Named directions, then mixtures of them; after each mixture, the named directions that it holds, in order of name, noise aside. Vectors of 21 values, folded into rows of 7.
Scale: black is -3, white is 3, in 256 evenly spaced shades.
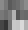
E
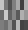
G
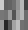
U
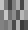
G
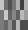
G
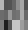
E, U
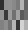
G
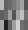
U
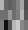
E, U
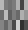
G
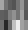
E, U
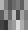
E, G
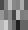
E, G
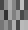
G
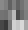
E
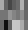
E, U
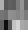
E, U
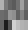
E, U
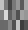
G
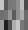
U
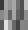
U
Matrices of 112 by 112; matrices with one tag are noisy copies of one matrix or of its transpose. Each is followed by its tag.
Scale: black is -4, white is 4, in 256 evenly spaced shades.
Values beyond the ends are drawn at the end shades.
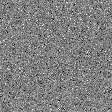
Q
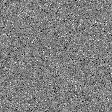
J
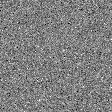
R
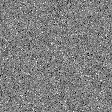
J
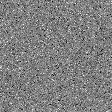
Q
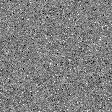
R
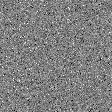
Q
